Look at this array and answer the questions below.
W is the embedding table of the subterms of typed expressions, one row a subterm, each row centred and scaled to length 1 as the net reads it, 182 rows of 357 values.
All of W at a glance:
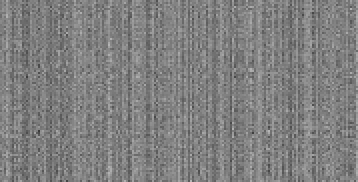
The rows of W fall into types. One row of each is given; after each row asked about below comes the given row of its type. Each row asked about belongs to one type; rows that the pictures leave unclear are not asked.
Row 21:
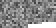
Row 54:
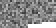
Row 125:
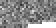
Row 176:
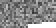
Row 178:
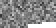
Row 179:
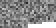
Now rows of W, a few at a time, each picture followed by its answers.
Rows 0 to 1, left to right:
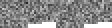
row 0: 179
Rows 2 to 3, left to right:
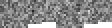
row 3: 178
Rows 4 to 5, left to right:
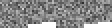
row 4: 54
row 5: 179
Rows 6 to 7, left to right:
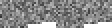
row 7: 54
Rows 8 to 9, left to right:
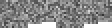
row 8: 179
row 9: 125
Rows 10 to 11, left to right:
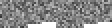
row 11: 54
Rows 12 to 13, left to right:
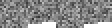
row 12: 21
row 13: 21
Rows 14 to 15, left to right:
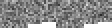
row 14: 54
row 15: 21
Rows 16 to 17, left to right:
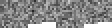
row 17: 21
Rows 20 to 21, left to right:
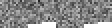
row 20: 176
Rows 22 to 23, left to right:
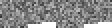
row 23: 21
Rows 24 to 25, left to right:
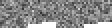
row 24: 21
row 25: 54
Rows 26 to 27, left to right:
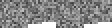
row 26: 21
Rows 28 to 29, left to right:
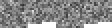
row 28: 178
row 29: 176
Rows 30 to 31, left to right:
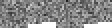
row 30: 54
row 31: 176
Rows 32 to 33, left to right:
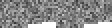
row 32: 21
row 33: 125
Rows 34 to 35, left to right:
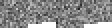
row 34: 125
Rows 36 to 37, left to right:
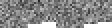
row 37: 54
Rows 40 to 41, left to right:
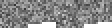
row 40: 54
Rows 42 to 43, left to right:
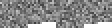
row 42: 54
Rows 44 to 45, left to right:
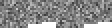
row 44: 125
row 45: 125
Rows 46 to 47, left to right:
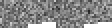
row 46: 125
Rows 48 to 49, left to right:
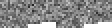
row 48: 54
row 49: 21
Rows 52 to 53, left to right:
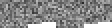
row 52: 176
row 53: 179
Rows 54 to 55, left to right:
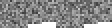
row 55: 176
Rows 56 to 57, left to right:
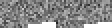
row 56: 125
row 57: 179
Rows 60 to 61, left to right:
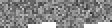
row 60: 176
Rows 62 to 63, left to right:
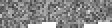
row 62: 179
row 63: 125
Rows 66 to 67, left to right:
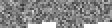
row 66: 178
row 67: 54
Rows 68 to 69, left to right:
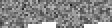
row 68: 21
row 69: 176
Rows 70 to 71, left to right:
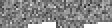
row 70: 21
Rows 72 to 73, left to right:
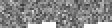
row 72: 178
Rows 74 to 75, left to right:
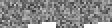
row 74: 178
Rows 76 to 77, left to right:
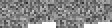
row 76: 179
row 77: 179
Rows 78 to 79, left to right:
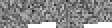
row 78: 178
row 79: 176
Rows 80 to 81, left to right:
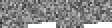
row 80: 21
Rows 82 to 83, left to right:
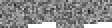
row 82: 176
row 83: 54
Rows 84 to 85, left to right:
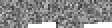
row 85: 21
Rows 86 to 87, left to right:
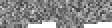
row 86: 125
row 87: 178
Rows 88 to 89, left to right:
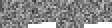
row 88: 21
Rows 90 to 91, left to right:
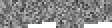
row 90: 178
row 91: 125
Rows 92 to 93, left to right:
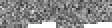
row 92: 125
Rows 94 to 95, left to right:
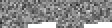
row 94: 21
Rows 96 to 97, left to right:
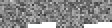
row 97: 176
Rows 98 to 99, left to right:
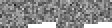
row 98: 176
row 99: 125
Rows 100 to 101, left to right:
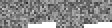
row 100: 179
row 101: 176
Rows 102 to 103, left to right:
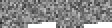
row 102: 21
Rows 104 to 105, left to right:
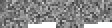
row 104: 179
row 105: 125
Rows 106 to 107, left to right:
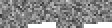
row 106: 178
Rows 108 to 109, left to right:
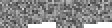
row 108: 54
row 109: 54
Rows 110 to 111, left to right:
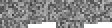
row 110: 179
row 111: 179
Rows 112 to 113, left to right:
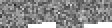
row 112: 176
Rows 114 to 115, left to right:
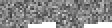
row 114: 176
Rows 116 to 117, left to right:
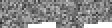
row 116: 21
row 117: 125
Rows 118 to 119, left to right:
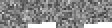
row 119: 21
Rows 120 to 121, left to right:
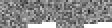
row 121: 54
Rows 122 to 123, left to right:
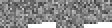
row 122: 176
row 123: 54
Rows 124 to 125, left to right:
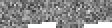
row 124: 178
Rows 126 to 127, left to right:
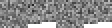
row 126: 54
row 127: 54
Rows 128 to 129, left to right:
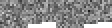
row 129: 54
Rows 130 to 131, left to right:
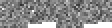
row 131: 178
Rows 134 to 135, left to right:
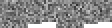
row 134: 54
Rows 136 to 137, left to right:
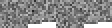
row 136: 54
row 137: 54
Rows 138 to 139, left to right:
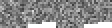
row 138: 178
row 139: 21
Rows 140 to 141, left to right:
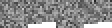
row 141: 21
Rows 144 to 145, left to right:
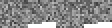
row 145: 176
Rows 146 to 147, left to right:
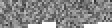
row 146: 178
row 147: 176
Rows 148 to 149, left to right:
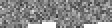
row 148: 125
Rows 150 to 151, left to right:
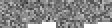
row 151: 179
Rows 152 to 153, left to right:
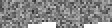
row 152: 21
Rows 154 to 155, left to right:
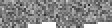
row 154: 54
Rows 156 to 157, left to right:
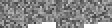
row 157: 179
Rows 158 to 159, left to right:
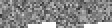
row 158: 178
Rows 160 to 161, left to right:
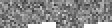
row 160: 178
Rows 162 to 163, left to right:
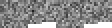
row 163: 176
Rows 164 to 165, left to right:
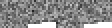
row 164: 54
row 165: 21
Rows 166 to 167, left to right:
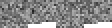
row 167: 176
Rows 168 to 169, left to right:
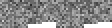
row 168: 176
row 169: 176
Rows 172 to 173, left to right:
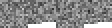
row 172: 176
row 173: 21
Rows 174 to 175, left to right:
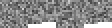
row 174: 54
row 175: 21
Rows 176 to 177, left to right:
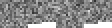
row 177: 178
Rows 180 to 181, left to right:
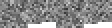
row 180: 178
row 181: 178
